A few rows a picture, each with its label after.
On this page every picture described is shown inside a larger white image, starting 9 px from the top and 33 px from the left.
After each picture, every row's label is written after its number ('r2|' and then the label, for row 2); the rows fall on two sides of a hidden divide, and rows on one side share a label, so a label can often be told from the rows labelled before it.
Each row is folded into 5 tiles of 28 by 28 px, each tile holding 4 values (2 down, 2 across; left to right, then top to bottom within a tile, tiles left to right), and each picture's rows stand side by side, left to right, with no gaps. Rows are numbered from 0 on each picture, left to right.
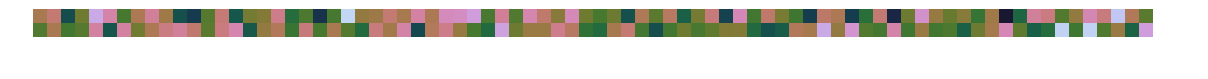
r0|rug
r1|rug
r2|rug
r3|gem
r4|rug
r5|rug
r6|rug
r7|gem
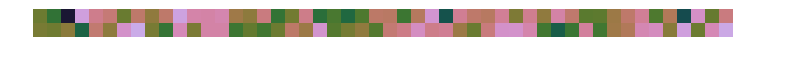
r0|rug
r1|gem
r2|rug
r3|gem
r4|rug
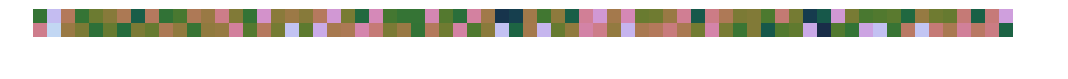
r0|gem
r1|rug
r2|gem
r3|gem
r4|gem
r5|rug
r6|gem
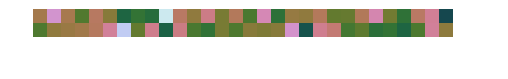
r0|gem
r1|gem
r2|rug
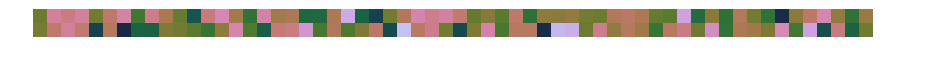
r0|gem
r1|rug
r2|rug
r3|rug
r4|gem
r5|gem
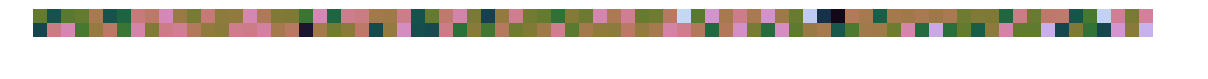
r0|rug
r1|gem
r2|gem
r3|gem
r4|gem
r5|gem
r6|rug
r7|rug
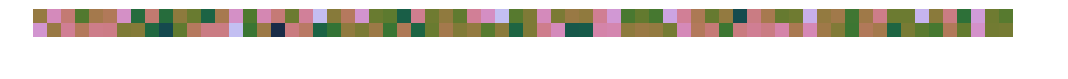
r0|gem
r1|rug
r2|rug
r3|gem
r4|gem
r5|gem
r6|rug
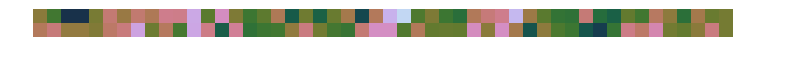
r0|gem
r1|rug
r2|gem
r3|gem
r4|rug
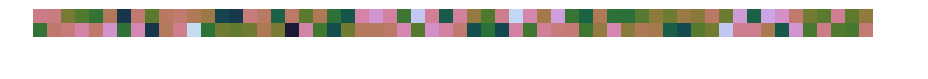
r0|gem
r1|gem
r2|rug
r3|rug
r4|rug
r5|rug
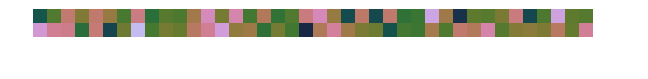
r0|rug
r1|gem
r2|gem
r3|rug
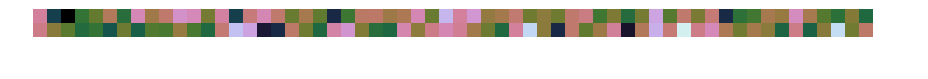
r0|rug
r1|gem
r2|rug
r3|gem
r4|rug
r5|rug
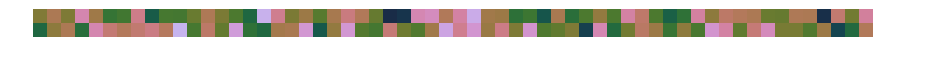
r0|rug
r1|rug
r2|rug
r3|gem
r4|rug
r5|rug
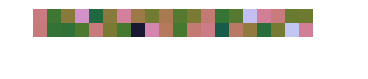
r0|rug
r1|rug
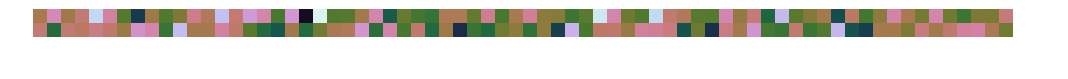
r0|gem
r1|gem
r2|gem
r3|rug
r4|gem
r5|gem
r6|gem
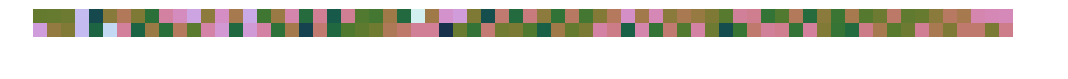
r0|gem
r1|gem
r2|rug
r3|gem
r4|gem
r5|gem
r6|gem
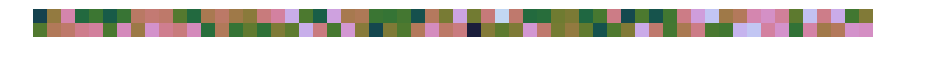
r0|rug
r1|rug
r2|gem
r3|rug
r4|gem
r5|gem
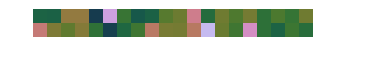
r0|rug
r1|gem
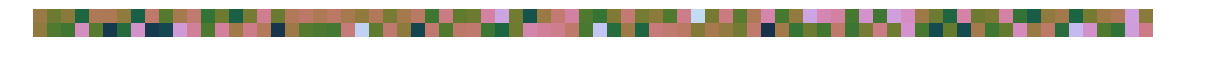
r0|gem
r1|gem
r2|gem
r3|rug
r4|rug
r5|gem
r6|gem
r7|rug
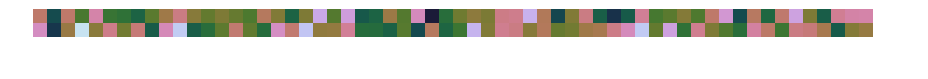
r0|gem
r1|rug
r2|rug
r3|gem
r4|gem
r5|rug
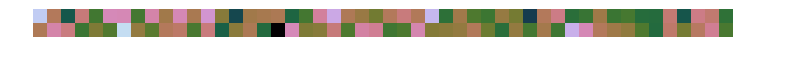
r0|gem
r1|rug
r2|gem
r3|rug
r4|rug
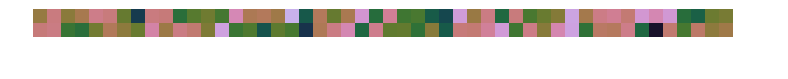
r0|gem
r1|gem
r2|rug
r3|gem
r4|gem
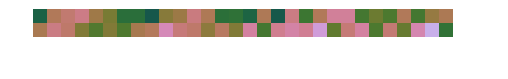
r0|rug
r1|gem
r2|gem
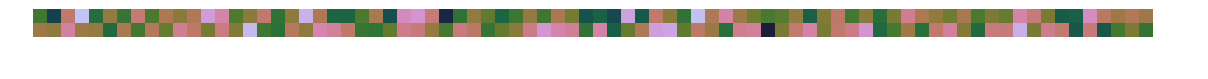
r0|rug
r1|gem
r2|rug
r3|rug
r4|rug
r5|rug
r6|rug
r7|gem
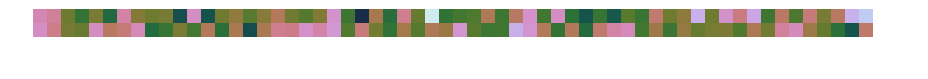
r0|gem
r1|rug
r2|gem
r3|rug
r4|rug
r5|gem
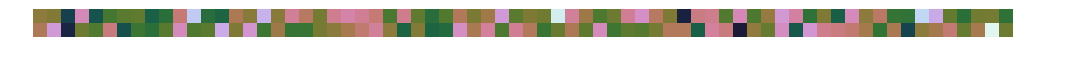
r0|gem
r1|gem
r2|gem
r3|rug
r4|rug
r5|gem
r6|rug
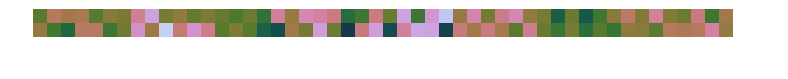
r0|rug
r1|rug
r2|gem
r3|gem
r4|rug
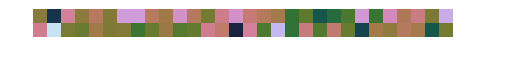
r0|rug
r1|gem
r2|rug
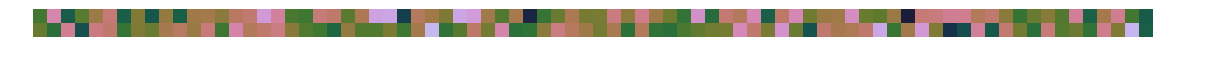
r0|rug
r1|rug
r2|rug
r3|gem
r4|rug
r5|gem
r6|gem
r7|rug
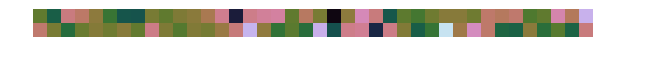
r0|rug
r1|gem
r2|rug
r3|rug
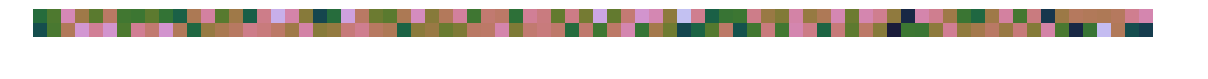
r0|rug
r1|rug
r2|rug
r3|gem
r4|rug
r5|rug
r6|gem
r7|gem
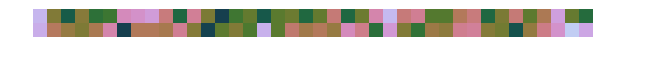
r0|gem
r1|rug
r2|gem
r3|rug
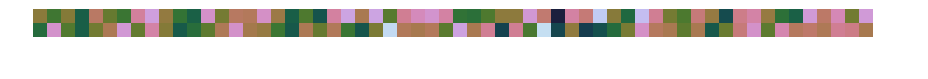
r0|rug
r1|rug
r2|rug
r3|gem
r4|gem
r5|gem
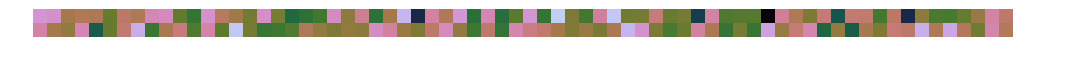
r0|gem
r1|rug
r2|gem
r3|rug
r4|gem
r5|gem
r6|gem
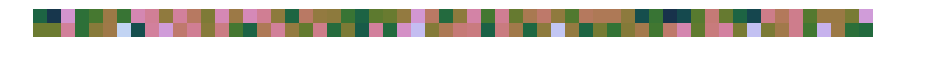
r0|rug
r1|gem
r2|rug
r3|gem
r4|rug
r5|rug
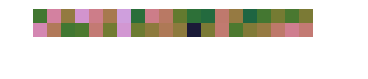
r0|gem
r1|rug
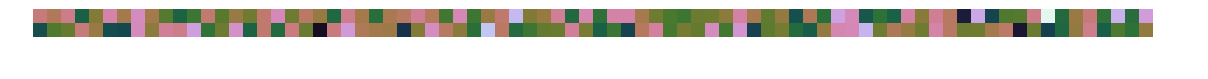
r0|rug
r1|rug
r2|rug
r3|rug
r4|rug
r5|rug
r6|rug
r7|rug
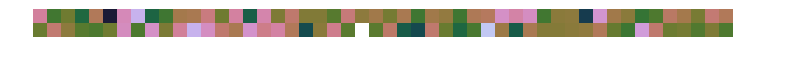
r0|rug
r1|gem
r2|gem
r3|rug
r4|gem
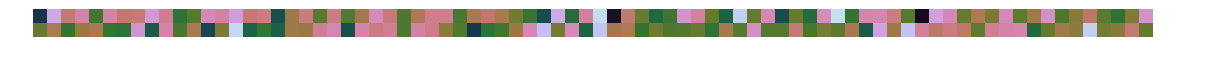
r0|gem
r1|rug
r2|gem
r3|rug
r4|rug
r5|rug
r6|gem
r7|gem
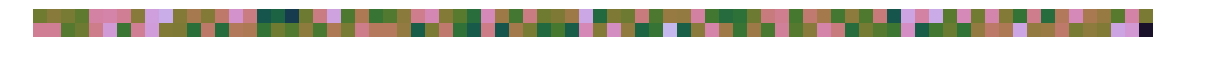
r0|gem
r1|rug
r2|gem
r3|rug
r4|rug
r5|gem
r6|rug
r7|gem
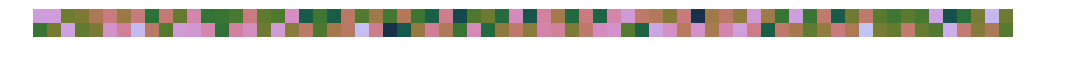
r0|gem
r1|gem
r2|rug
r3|rug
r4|gem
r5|gem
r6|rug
